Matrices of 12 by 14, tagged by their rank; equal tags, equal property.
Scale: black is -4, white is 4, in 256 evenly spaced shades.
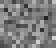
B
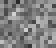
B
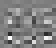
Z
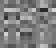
Z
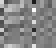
Z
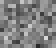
B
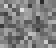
B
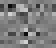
Z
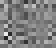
Z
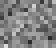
B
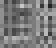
Z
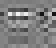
Z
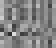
Z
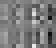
Z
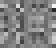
Z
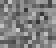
B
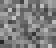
B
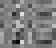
Z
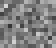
B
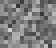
B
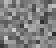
B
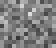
B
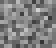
B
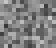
B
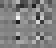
Z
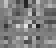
Z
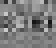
Z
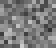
B
